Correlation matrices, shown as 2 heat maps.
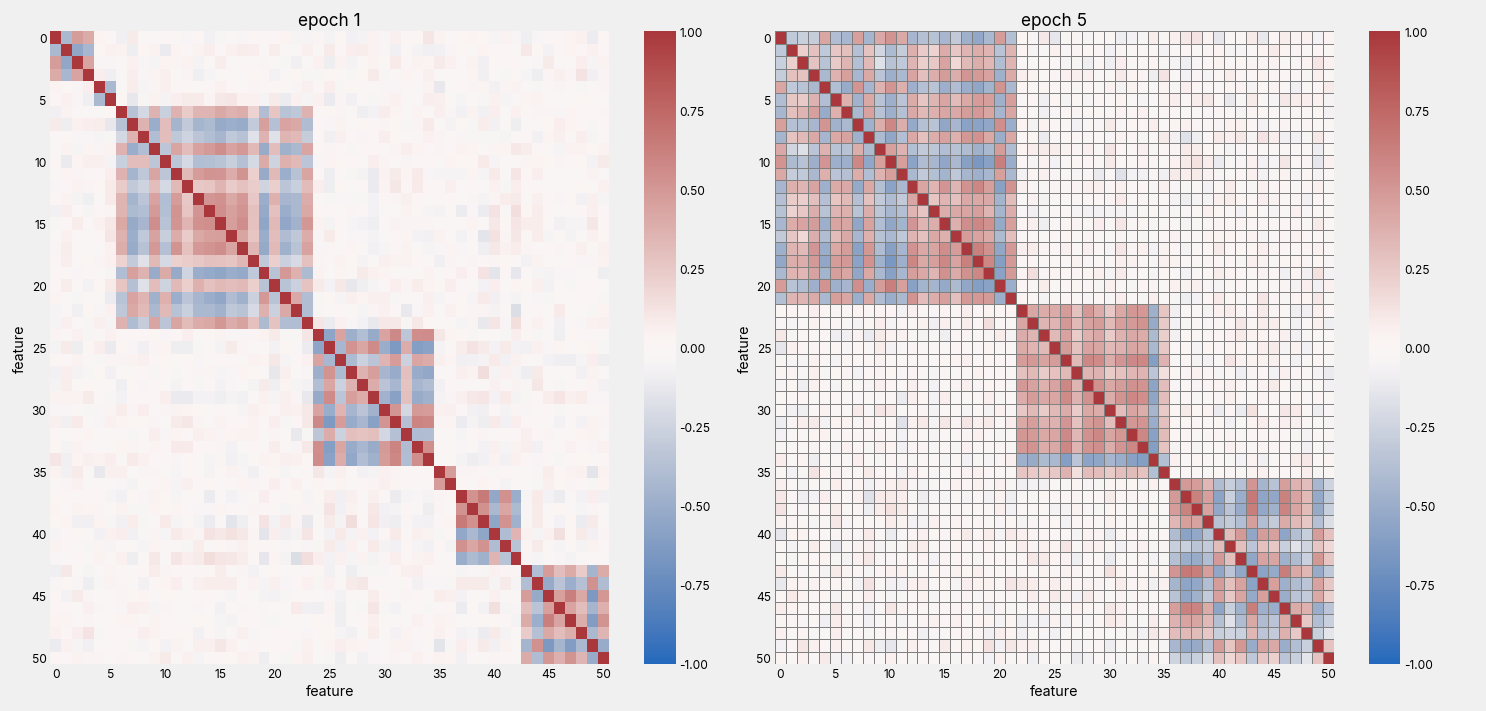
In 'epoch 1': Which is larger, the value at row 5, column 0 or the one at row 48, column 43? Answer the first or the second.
the second
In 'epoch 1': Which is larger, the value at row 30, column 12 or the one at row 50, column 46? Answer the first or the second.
the second
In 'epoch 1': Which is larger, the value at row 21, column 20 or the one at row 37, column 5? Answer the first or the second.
the second
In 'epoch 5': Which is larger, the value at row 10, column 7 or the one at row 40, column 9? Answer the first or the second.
the first
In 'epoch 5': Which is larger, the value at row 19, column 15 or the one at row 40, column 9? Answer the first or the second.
the first
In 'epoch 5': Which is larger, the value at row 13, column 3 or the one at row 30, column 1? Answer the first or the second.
the first
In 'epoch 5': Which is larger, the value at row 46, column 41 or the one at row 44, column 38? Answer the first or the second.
the first
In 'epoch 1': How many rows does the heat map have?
51
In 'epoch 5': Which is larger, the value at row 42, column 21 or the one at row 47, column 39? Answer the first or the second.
the second
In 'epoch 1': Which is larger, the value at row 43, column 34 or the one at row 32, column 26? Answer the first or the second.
the first
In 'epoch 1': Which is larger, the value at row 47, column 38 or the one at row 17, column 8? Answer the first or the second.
the first
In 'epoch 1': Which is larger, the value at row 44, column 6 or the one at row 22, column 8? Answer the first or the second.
the second
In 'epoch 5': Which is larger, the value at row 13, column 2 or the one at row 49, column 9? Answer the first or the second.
the first
